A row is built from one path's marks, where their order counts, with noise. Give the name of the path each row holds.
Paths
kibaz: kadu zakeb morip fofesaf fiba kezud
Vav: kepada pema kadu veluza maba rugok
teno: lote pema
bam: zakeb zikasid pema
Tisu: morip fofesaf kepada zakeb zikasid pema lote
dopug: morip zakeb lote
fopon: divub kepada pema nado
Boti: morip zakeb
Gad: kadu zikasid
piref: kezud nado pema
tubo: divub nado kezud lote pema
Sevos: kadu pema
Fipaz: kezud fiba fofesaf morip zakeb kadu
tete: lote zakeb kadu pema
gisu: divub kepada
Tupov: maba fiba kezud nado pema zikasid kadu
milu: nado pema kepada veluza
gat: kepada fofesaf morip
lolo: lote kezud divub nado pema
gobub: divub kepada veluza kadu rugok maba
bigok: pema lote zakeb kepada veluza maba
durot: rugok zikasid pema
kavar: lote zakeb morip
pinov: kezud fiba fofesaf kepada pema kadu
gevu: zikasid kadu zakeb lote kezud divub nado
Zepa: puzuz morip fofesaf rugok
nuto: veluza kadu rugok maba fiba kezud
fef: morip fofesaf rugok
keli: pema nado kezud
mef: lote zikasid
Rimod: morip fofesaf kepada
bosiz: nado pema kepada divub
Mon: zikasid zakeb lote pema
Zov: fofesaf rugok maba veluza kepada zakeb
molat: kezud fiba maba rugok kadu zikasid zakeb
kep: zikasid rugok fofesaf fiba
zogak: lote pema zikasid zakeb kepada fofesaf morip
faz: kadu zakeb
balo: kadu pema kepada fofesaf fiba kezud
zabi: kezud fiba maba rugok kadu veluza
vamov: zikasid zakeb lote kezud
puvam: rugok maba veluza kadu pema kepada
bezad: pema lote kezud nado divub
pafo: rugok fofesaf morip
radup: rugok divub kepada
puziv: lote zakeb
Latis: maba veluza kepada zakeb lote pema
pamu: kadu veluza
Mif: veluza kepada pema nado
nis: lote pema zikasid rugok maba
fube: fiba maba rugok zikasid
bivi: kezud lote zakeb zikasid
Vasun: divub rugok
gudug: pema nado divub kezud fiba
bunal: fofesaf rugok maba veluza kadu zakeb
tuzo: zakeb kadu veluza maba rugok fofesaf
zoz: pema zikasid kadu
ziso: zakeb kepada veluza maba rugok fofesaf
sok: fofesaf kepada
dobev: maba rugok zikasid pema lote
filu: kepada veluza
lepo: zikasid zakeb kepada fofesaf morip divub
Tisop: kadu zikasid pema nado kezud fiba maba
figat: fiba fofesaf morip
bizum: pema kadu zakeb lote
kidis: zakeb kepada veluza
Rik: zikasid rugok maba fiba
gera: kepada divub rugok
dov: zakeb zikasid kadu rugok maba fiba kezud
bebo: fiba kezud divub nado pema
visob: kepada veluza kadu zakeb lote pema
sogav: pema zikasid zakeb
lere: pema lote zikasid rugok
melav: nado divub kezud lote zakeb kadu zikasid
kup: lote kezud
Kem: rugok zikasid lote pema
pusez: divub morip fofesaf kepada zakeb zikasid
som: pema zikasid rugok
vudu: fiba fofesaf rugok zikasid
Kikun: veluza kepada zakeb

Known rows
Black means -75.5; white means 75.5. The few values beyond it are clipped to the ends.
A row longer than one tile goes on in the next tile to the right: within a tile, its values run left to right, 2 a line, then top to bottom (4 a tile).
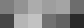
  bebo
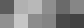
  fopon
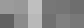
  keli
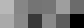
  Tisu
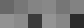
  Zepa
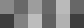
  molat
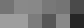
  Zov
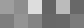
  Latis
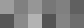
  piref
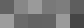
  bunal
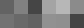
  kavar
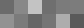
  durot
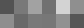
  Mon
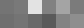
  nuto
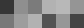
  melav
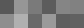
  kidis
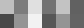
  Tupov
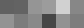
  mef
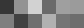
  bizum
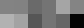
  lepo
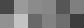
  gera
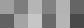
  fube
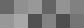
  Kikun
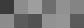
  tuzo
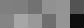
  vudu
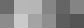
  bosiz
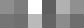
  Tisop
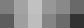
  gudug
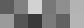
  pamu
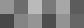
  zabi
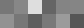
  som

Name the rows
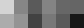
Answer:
Rimod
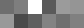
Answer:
zoz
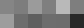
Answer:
zogak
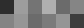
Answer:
Vasun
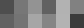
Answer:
dov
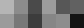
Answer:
fef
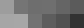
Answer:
sok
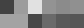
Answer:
gobub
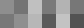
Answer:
Rik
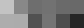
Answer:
gat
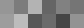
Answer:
filu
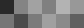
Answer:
tete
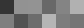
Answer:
faz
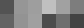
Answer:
tubo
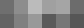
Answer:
bezad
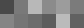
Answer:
Kem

